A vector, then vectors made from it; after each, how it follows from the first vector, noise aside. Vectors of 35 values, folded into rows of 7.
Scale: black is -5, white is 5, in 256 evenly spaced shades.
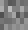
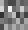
scaled up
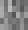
sign-scrambled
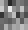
scaled up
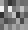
scaled up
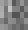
sign-scrambled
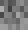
sign-scrambled
